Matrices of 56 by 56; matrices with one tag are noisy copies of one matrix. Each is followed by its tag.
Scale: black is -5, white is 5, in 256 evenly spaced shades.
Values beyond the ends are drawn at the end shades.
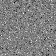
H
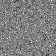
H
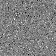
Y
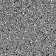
H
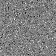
Y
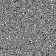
H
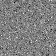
H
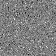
Y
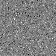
Y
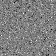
H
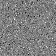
Y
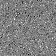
Y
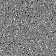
Y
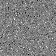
Y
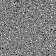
H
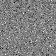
H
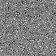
Y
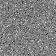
Y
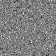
H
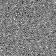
Y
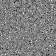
H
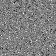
H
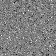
H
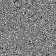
H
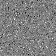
Y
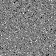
H
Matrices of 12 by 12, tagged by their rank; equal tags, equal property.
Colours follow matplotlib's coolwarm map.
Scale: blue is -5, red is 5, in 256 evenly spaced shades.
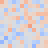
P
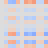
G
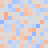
P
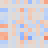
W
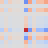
G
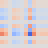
G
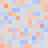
P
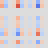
G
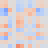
W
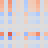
G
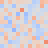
P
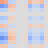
G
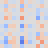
W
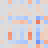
W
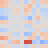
W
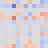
W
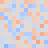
P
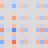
G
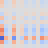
G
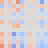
W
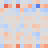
W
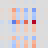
G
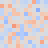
P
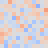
P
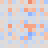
W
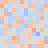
P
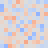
P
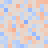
P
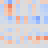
W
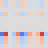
G
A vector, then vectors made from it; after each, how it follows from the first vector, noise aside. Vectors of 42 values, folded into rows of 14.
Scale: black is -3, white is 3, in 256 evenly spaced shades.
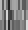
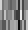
reversed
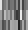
reversed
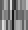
wrapped around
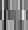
wrapped around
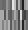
wrapped around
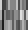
wrapped around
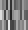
wrapped around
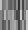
reversed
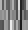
wrapped around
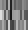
wrapped around
